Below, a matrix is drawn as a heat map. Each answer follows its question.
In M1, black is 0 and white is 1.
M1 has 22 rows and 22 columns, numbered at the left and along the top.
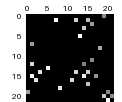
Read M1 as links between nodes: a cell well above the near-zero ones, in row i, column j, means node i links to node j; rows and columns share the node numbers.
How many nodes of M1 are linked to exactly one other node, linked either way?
11
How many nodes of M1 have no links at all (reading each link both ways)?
4
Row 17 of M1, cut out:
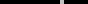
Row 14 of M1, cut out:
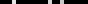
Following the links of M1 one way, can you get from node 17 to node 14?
yes
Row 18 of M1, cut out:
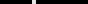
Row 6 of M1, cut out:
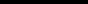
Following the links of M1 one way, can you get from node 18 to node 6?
no
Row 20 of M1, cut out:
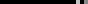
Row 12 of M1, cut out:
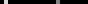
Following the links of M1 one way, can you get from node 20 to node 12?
no
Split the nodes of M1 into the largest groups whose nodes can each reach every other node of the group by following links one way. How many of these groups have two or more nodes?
5
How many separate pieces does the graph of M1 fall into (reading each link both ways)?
9
